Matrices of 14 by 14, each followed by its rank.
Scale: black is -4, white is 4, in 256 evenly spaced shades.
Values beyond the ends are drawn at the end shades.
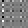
one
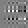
one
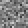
full rank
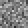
full rank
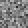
full rank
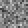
full rank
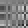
one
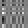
one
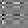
one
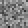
full rank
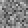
full rank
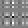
one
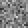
full rank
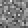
full rank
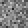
full rank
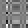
one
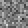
full rank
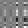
one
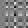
one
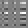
one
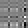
one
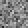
full rank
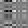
one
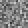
full rank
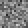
full rank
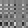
one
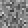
full rank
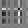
one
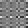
one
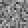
full rank
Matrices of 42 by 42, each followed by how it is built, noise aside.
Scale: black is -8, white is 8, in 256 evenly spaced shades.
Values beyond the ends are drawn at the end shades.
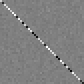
diagonal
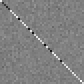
diagonal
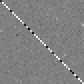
diagonal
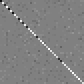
diagonal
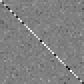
diagonal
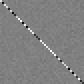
diagonal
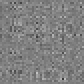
low rank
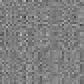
low rank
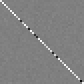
diagonal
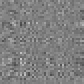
low rank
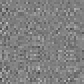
low rank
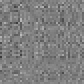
low rank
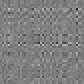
low rank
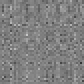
low rank
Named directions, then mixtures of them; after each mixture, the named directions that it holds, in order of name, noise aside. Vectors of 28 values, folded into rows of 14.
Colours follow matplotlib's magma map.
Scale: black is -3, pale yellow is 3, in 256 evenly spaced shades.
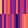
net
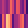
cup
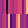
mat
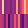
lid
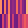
mat, net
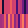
lid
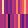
lid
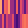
net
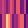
cup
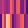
cup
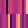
mat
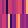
mat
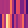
cup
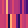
mat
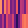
net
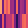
net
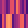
cup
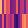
net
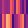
cup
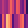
cup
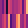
mat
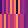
lid, net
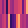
mat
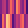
cup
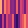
net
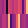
mat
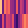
net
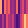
net
